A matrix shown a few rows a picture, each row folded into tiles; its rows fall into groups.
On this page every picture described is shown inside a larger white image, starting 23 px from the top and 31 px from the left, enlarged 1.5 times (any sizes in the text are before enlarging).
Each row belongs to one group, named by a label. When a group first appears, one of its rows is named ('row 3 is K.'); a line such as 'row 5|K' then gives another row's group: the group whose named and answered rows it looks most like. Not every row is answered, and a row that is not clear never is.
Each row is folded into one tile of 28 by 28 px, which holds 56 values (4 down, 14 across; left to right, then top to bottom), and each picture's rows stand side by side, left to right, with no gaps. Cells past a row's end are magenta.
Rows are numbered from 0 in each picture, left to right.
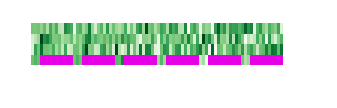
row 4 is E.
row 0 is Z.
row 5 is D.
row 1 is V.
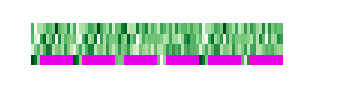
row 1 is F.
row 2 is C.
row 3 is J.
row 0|F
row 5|C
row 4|F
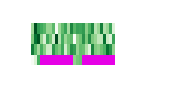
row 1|D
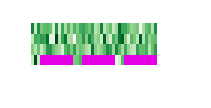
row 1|D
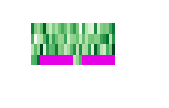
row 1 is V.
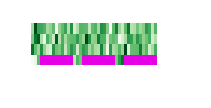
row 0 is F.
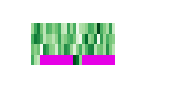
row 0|E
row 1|F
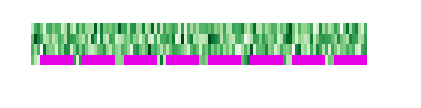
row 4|Z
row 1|C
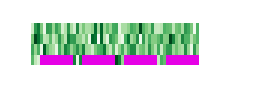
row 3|V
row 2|F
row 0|E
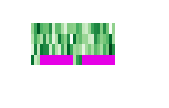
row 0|J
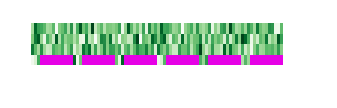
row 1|J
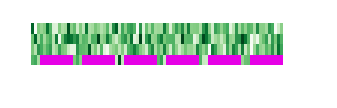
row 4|E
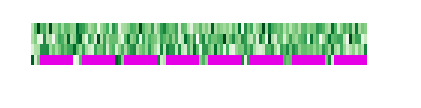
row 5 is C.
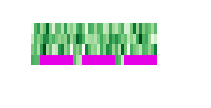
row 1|E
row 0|V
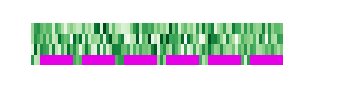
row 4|Z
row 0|J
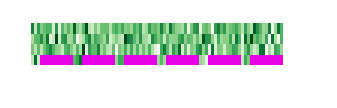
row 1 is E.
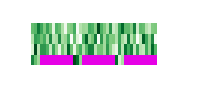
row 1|F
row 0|J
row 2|J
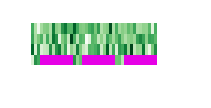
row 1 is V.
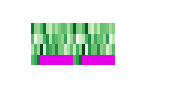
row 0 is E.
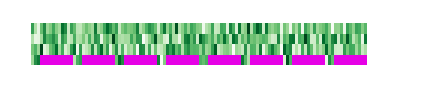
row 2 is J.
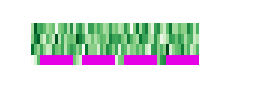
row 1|E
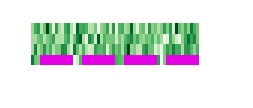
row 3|J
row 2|V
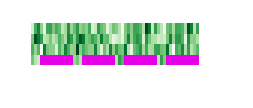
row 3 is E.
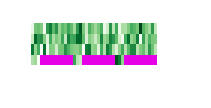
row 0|E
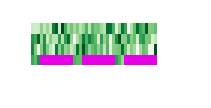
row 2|C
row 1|Z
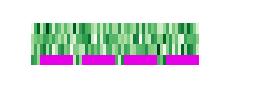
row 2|C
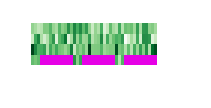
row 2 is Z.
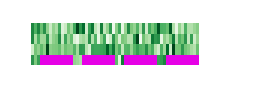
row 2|C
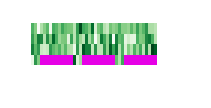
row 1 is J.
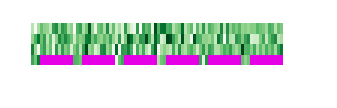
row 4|C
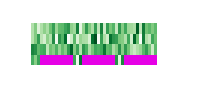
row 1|C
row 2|C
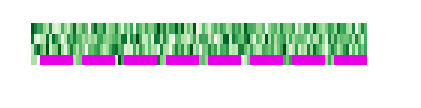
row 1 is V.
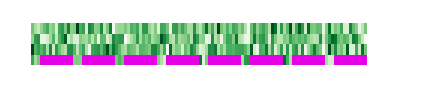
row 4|J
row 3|E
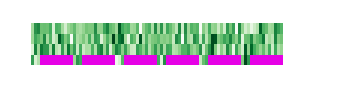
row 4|V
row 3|C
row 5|Z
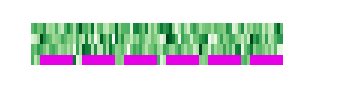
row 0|Z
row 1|J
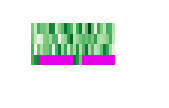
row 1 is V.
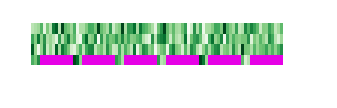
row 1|F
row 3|E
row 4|F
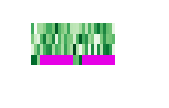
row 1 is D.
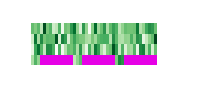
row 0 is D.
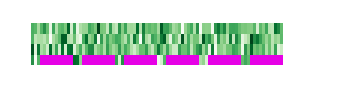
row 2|C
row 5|Z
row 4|E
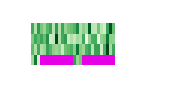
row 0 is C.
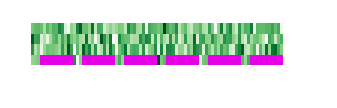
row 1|J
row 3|J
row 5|D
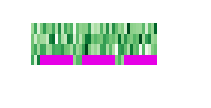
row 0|C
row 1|V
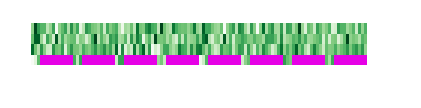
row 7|C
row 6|V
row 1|C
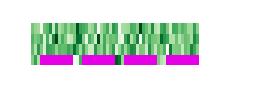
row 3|E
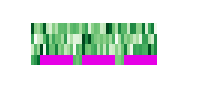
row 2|D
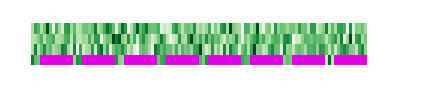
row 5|V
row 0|V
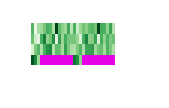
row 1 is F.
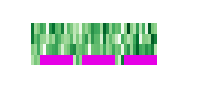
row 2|C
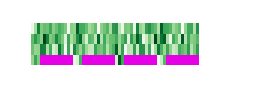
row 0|V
